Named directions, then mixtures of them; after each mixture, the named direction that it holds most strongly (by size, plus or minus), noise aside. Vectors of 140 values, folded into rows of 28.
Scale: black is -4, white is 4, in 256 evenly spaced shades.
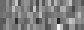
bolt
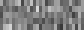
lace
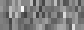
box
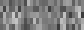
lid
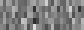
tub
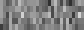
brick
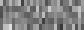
lace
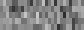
box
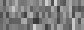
tub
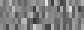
tub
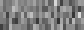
brick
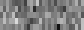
lid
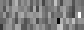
bolt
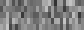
brick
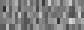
bolt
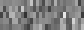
box
